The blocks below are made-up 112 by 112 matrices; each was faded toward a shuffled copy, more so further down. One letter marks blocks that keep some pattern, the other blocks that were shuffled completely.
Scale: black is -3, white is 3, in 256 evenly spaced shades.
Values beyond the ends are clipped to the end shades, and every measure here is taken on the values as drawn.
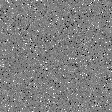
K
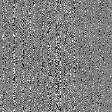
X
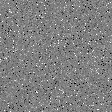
K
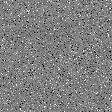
K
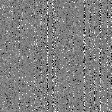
X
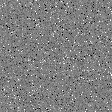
K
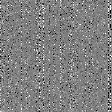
X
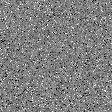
K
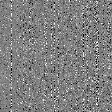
X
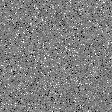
K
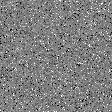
K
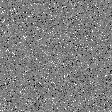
K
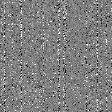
X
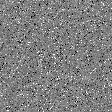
K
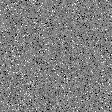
K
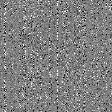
X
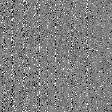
X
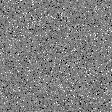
K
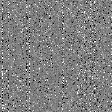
X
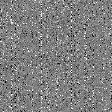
X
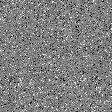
K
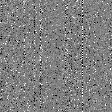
X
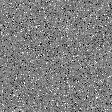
K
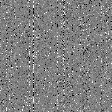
X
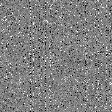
X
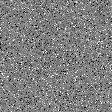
K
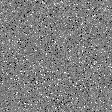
K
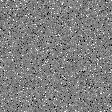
K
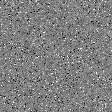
K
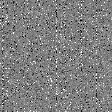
X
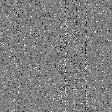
X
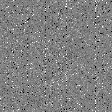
X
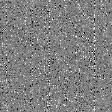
X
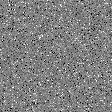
K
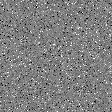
K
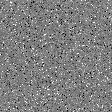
K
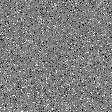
K
